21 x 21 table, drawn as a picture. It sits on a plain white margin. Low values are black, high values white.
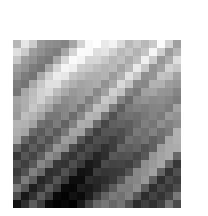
Streaks slant up to the right. The ninth with the highest average is the top middle. There are no lone odd cells. Values rise toward the top.
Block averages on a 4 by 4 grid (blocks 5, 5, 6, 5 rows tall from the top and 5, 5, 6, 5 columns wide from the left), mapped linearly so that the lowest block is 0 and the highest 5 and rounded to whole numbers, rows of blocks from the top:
4555 / 4433 / 2213 / 1021
